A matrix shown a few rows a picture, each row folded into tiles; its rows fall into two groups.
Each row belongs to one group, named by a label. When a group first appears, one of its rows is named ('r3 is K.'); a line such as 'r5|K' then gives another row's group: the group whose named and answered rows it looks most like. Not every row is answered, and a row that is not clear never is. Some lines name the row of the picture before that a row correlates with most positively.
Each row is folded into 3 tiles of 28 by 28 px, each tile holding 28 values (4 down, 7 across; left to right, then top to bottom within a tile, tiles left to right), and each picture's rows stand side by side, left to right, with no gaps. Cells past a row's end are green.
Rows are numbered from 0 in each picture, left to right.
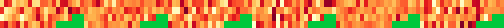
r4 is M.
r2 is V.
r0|V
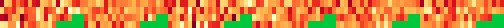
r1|M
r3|V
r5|V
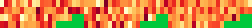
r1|M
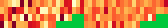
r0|M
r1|M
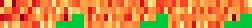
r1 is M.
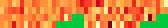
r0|M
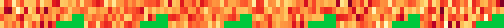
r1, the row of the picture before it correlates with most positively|1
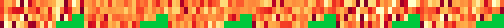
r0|M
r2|V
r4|M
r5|M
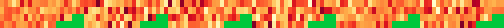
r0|M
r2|V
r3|V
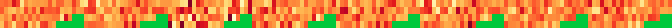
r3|M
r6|V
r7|V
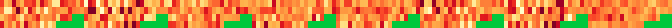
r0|V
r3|M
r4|M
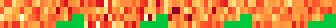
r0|V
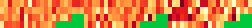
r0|M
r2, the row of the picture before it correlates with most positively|2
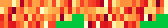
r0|M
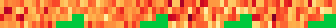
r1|V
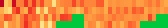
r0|V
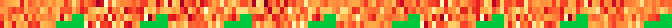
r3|V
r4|V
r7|V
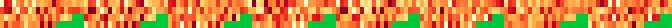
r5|M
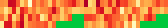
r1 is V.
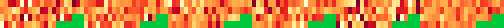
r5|V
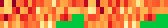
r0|V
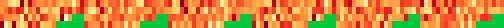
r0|M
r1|V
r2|V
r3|M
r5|V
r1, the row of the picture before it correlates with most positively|1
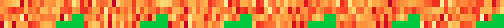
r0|M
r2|V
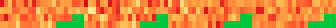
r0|V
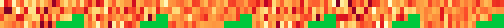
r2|V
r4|V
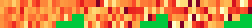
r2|M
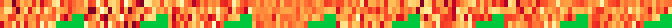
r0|V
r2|M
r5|V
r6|V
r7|M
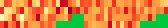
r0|V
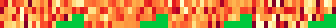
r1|V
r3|M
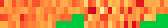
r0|V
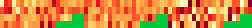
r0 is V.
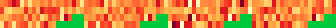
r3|M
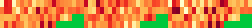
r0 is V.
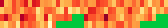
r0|V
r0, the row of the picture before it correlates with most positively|1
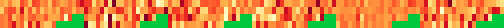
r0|M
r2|V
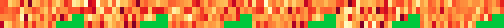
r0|M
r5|M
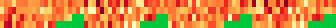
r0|M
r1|V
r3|V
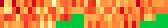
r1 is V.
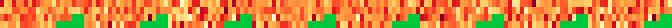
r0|V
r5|V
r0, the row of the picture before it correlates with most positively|0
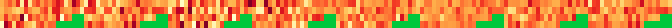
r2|M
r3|V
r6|V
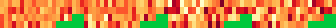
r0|M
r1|M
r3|V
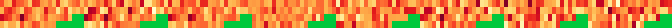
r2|V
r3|M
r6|V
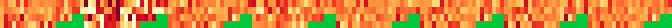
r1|V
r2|M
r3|V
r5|M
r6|M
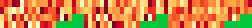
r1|M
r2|M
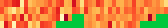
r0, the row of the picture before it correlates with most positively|0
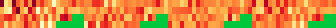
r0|V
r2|M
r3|V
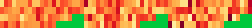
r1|V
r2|M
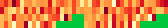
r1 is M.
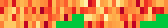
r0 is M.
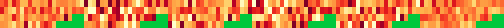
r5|V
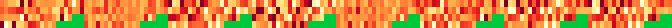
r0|M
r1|M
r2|V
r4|M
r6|V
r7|V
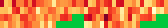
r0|V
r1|V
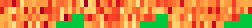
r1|V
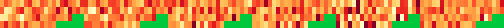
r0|V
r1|V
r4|M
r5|M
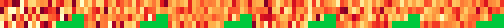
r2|M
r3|V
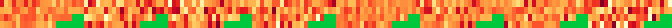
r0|V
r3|M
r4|M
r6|M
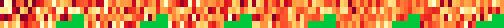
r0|V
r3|V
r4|V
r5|M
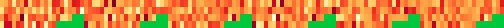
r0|M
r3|M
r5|M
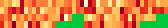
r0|M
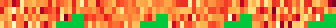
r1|V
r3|M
